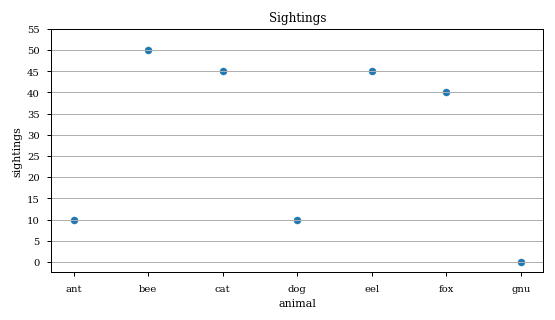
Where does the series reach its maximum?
bee
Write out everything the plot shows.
Title: Sightings
x-axis: animal, ticks ant bee cat dog eel fox gnu
y-axis: sightings, ticks 0 5 10 15 20 25 30 35 40 45 50 55
Values:
10 50 45 10 45 40 0
